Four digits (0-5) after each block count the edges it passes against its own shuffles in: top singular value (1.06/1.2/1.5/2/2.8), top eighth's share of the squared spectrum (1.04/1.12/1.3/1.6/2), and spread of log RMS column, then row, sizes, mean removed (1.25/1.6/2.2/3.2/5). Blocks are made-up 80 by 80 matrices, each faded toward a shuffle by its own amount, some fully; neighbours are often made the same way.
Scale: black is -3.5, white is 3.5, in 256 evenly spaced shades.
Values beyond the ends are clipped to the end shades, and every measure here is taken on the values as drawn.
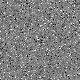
1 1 0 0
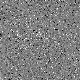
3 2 0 1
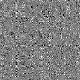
4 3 2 2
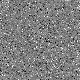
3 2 1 0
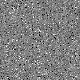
3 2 1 1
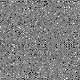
3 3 0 2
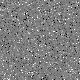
0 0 0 0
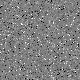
0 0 0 0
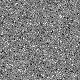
0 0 0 0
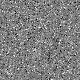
0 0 0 0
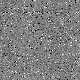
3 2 0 1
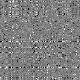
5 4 2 3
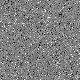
0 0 0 0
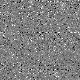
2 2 1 2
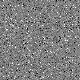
1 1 1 1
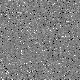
1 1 0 1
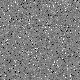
0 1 0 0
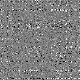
2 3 2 3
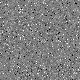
0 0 0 0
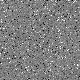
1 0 0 0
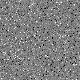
0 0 0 0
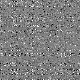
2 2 2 3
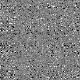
2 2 2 3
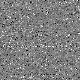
1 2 1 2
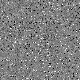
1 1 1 1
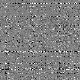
2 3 2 3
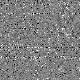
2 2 1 2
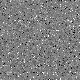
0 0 0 0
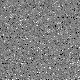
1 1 0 1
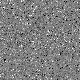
0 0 0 1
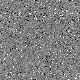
1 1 0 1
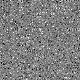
3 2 1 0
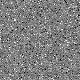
2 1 0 0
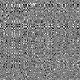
5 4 3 3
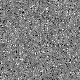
3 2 0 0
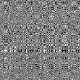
5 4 3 3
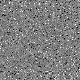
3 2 0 0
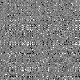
4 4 2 2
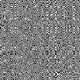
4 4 3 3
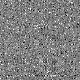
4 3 1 1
